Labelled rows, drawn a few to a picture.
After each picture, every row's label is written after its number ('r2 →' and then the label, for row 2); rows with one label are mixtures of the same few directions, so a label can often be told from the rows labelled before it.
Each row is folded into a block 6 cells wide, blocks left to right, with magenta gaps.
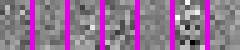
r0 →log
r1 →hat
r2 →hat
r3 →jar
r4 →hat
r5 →hat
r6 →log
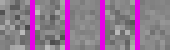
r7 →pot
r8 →hat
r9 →hat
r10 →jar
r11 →jar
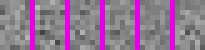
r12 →hat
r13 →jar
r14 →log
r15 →jar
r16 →jar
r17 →jar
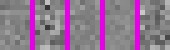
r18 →jar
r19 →hat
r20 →hat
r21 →hat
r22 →hat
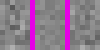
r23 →hat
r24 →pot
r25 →hat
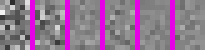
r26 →hat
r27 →log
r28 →hat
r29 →log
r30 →jar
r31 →pot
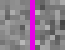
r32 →log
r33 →jar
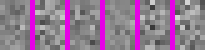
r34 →hat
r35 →pot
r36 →log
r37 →jar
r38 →hat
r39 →hat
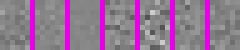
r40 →hat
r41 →pot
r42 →pot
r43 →pot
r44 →log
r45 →hat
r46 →jar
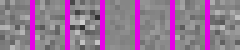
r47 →pot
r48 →pot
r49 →pot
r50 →hat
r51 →jar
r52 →pot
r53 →pot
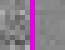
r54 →hat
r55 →jar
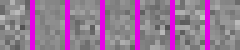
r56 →hat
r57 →jar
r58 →pot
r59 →hat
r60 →pot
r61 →pot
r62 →jar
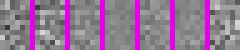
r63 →pot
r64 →jar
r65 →jar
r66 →pot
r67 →pot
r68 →hat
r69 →jar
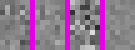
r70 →log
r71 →log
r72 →pot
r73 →log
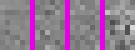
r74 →jar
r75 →log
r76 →hat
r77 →pot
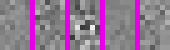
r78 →hat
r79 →hat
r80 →pot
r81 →jar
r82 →log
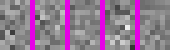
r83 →log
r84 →log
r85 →jar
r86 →hat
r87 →jar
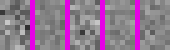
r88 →pot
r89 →jar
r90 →jar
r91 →jar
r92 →log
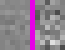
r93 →pot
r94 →hat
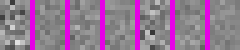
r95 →hat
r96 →log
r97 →pot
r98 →jar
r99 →log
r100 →hat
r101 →hat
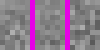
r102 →jar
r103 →hat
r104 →jar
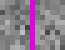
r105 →pot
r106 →jar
